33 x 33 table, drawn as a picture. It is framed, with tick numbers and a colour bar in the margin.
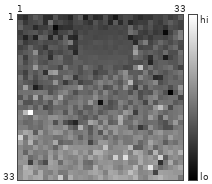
The top middle is the smoothest part. Values rise toward the bottom. An odd patch, calmer than its surroundings, sits in the top middle. No single row or column stands out from its neighbours. There are no regular stripes. The histogram is bell-shaped.
